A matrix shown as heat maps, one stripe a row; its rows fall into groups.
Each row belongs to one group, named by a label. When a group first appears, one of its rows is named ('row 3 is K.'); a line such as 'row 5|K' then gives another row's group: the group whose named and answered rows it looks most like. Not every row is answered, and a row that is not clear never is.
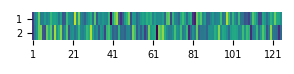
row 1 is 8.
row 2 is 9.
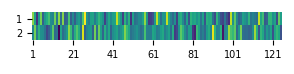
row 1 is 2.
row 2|8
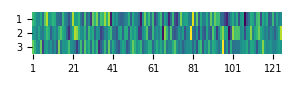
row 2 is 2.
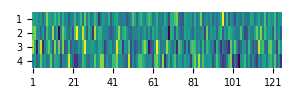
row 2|8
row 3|2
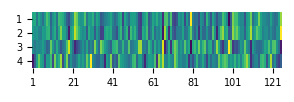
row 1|2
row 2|2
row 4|9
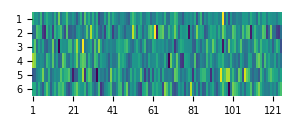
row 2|9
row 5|9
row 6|2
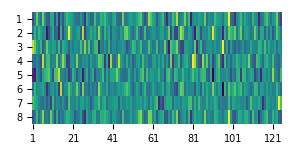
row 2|8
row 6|8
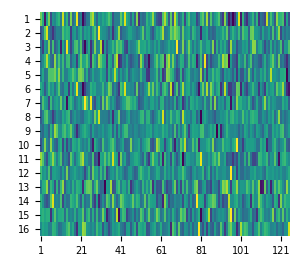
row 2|9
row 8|9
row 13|9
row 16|2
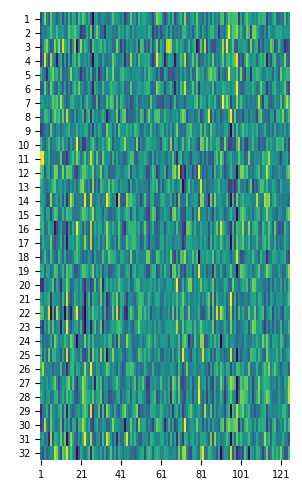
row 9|8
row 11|8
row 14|8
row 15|2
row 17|8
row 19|2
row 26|8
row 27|2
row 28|2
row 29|8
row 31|8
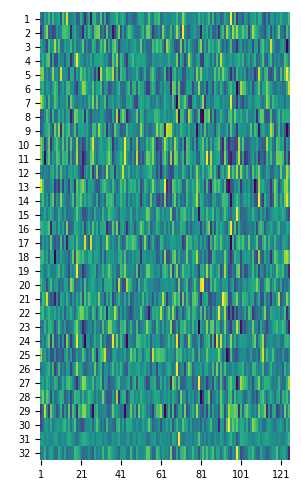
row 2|9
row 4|8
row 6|2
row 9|9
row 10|2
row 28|8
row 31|2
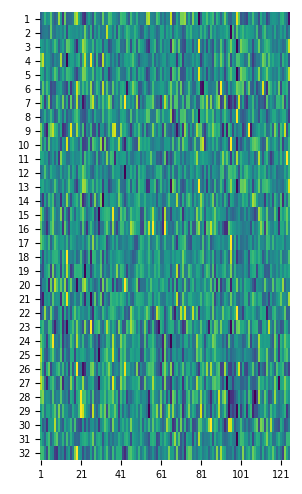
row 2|8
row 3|2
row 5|2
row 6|8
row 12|2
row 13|2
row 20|8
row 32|8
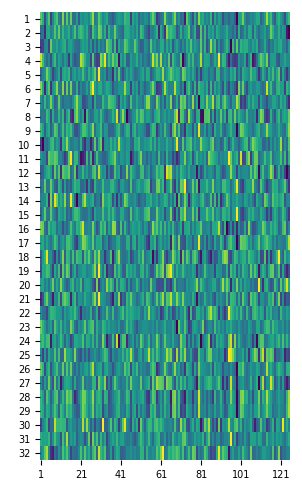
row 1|2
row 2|9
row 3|8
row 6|2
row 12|9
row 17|2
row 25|9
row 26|2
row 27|9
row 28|2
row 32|9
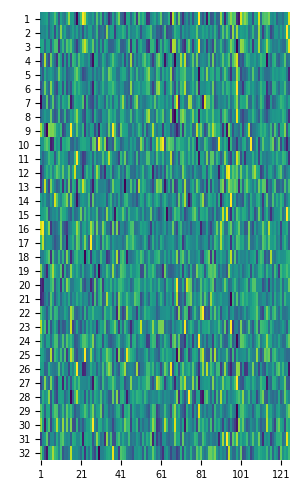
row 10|9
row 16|8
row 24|2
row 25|8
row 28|8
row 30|2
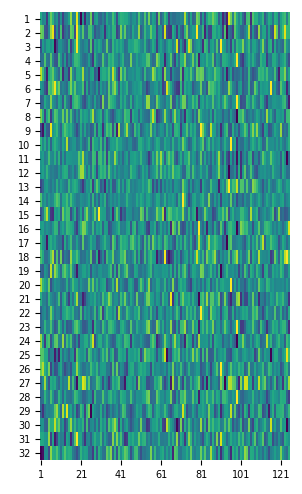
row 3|8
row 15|9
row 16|2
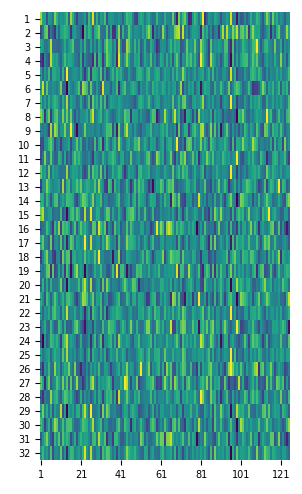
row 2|9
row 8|2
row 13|9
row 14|2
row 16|9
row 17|8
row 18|9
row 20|8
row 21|2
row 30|2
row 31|9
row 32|8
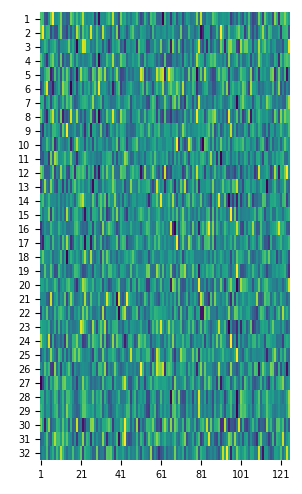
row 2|8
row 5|9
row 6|9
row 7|2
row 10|8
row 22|8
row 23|9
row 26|9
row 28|2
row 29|2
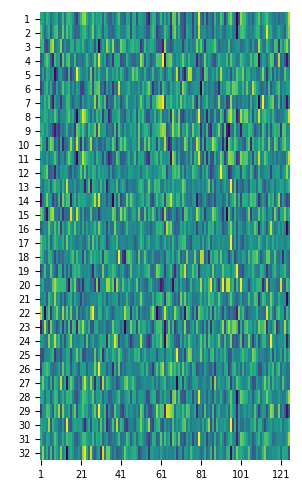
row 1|2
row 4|9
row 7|9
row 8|2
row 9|9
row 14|9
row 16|9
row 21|9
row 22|2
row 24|9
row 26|9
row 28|2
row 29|9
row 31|2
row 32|8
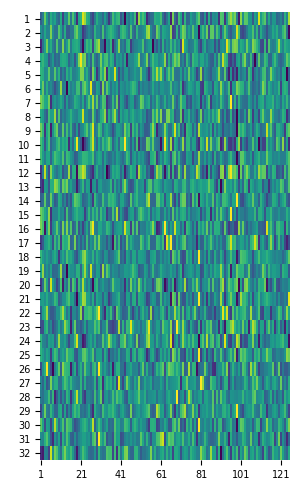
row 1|2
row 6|8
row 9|2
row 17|9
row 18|2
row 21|2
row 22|9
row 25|2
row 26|9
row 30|2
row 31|9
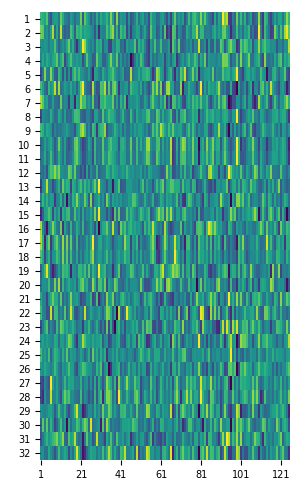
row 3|2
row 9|9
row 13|9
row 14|8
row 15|9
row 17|2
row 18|2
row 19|9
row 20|9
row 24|2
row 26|2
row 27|8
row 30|8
